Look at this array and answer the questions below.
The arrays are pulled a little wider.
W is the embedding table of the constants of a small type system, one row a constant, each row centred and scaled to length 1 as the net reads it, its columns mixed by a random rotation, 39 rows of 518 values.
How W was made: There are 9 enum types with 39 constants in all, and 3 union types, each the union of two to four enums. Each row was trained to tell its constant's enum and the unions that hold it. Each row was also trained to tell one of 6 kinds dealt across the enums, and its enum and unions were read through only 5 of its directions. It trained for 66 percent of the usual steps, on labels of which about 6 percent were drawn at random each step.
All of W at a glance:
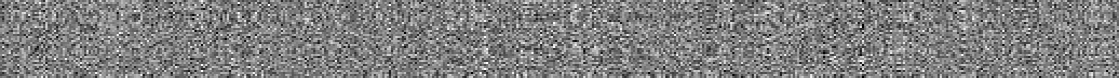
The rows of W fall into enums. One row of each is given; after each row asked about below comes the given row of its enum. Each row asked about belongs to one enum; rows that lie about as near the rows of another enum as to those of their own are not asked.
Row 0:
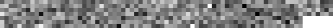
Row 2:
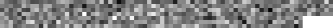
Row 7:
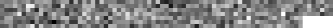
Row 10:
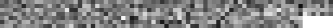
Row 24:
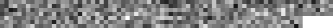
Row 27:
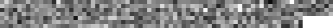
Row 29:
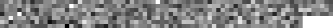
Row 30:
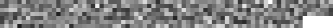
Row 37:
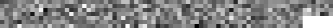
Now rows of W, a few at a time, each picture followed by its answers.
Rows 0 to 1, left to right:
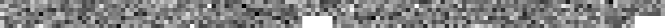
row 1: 37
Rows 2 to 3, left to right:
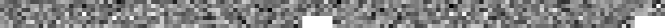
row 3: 10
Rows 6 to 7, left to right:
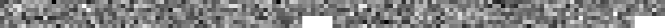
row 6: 37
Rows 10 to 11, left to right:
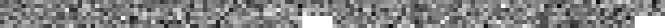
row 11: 2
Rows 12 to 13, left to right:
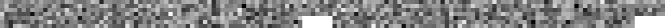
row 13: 0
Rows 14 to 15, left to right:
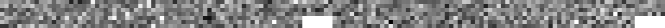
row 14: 27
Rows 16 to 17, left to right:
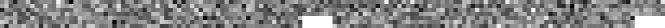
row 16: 27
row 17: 30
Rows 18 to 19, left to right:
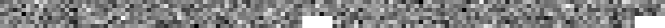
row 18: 7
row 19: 27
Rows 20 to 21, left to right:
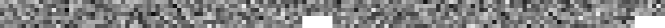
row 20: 29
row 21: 10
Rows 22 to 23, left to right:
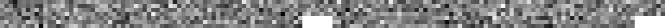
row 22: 2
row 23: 27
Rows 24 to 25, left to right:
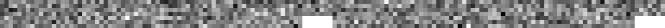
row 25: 24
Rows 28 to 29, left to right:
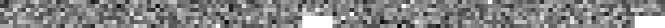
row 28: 10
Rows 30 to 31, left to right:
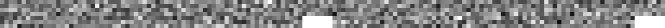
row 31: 24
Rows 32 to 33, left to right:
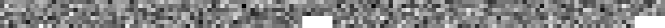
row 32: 0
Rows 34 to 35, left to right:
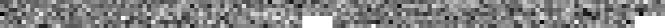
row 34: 24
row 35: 0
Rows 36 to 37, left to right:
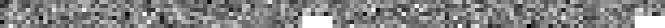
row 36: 10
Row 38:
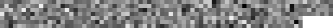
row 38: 0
